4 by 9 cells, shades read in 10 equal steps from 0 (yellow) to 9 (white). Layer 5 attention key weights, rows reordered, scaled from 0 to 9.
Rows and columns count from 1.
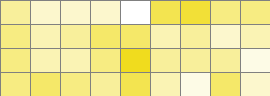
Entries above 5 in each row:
4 4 3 3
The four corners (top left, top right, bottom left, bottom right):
5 4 4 7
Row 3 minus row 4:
0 3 2 -1 -2 -1 -3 2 1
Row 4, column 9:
7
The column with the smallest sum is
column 5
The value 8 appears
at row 3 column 9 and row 4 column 7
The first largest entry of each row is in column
5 8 9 7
